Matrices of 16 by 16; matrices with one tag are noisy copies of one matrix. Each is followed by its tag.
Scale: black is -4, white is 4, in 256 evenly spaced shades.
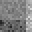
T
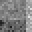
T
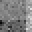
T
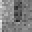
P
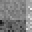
T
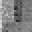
P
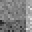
T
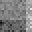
T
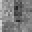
P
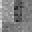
P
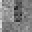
P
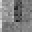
P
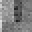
P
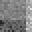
T
